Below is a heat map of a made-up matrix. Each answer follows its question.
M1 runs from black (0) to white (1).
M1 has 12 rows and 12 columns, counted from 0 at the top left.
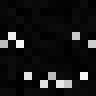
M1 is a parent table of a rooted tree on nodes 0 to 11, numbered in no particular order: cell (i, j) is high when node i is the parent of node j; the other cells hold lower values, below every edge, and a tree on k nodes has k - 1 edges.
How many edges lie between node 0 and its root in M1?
4
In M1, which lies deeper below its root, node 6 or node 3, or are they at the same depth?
the same depth
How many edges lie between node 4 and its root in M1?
0
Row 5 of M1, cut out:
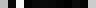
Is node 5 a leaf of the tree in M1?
no
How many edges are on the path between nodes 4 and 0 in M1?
4
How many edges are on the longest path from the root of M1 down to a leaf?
4
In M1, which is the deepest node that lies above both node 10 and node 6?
9
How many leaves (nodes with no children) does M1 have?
8
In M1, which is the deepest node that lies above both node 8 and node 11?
10
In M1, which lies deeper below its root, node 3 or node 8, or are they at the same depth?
node 8
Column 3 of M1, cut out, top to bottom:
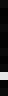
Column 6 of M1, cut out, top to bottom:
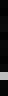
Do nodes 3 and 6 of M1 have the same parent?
yes
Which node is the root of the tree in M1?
4
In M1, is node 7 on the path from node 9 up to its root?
no
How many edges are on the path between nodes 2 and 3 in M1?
4
